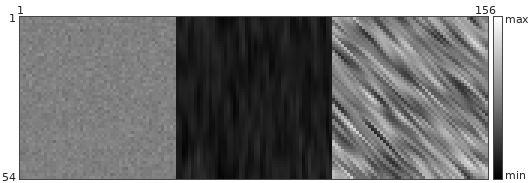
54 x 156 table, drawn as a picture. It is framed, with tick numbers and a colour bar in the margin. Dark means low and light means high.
The table splits into one row of 3 panels. Panel 1,1: middling, fine-grained, faint in contrast. Panel 1,2: very low, streaked downward, faint in contrast. Panel 1,3: middling, slanting down to the right, strong in contrast.
